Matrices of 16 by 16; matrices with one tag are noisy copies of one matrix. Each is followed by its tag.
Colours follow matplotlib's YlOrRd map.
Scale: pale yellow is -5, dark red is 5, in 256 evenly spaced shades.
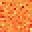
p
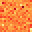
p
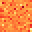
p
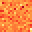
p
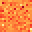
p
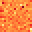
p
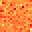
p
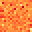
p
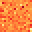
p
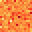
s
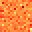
p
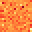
p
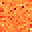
p
